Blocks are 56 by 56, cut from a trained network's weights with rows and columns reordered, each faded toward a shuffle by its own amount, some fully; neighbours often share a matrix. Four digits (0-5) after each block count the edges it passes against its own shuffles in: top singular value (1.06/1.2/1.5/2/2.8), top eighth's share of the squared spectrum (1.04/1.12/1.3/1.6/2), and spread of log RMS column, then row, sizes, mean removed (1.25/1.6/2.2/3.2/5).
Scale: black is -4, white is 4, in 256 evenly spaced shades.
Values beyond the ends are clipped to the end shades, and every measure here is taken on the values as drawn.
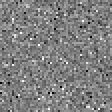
2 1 0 0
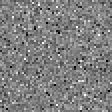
0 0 0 0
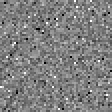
0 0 0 0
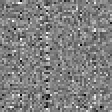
3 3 2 1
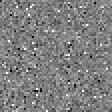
1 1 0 0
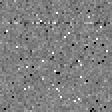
2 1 0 0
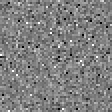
2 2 0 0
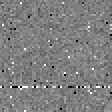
3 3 0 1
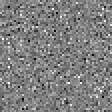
1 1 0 0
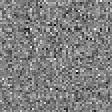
3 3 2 1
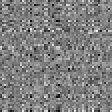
4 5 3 3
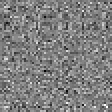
4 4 2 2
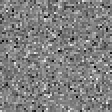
1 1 0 0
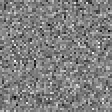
2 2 0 0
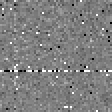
4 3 0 1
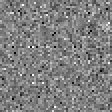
2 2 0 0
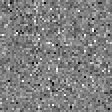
2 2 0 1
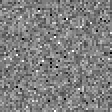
0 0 0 0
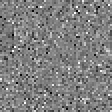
3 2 1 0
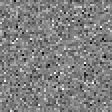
2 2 0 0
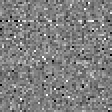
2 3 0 1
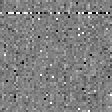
3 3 0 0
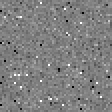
1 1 0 0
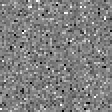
0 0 0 0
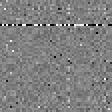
4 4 0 1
